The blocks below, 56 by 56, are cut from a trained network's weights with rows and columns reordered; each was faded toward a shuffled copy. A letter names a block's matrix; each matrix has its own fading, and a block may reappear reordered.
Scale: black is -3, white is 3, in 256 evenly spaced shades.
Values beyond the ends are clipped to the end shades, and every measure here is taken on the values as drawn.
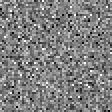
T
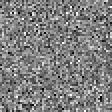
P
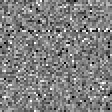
T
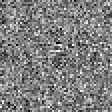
P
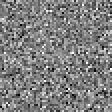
P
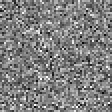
P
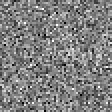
P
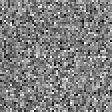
P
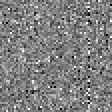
T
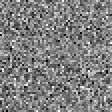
P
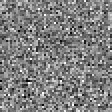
P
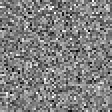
P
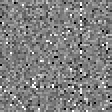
T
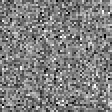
P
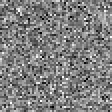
P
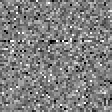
T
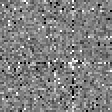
T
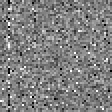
T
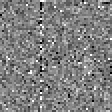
T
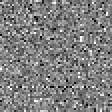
T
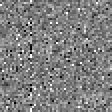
T
